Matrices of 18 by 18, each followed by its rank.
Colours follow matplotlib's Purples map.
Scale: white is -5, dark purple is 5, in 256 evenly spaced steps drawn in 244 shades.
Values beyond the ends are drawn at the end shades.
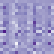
three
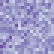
full rank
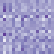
three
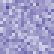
full rank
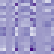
two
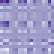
two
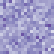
full rank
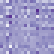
three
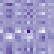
two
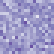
full rank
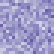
full rank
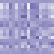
two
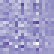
three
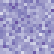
full rank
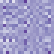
three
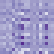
two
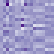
three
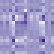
two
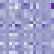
three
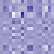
two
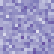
full rank
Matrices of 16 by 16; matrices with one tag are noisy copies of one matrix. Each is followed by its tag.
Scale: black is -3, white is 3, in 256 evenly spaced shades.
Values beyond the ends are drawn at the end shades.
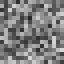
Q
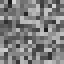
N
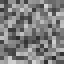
Q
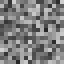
N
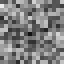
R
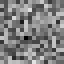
Q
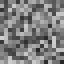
Q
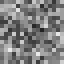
R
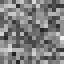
R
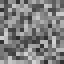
Q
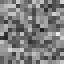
R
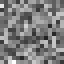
Q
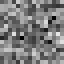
R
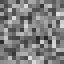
Q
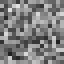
Q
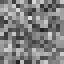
R
